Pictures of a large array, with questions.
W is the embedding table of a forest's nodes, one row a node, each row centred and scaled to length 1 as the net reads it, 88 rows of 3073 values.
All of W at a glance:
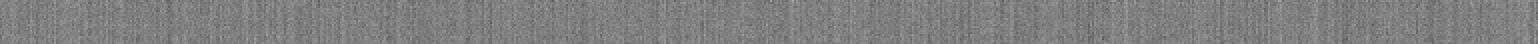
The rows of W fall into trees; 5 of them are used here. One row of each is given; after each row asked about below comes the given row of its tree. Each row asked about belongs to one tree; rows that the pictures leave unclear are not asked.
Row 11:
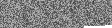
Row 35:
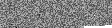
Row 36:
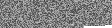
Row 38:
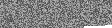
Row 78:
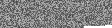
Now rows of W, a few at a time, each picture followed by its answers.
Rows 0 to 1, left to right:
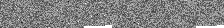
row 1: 35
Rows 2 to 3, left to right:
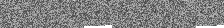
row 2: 11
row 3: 35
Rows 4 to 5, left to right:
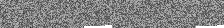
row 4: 11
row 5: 36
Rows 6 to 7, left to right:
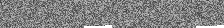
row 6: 36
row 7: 11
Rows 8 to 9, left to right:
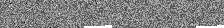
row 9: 78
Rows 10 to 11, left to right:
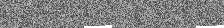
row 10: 11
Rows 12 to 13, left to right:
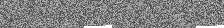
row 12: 38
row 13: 11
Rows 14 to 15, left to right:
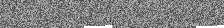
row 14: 78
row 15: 78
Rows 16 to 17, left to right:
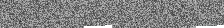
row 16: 36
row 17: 35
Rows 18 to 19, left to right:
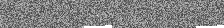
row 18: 35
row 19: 78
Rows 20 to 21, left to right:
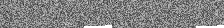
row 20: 38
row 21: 78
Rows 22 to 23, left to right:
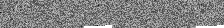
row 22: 36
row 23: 35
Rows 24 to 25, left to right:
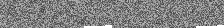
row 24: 35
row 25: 78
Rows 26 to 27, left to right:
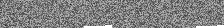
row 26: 36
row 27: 11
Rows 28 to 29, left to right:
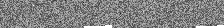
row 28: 36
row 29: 78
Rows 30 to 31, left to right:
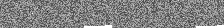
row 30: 11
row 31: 35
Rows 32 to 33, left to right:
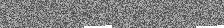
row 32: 11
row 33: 11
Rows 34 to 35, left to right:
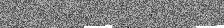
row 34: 78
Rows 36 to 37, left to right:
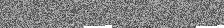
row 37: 78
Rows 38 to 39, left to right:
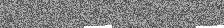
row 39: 78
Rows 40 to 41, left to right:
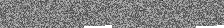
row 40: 11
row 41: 11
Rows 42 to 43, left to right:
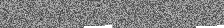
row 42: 38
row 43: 36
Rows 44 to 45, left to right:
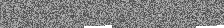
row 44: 11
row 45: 38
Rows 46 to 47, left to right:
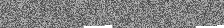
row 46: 35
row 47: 36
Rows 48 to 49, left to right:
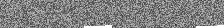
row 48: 11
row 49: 38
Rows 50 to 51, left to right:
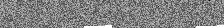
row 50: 38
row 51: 38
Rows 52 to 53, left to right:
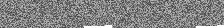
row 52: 35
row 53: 36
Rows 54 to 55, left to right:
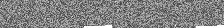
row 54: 38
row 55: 78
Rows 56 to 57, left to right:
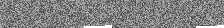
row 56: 35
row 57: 38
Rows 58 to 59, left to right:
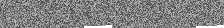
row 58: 11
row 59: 36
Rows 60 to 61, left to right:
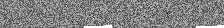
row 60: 38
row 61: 78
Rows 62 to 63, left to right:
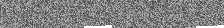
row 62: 11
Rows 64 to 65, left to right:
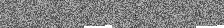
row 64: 78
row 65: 11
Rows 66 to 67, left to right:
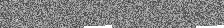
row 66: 38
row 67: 11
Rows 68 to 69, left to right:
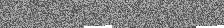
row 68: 36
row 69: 78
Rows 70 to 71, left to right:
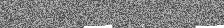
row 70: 38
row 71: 36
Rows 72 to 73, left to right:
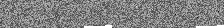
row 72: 78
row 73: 35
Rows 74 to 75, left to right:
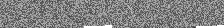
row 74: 35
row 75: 78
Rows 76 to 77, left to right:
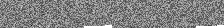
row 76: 35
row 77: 78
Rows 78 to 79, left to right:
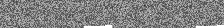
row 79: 11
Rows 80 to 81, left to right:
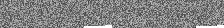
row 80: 38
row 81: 78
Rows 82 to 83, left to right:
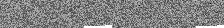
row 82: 11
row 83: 36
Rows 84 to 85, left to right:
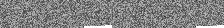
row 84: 11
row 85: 11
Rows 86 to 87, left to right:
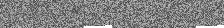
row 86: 36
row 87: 78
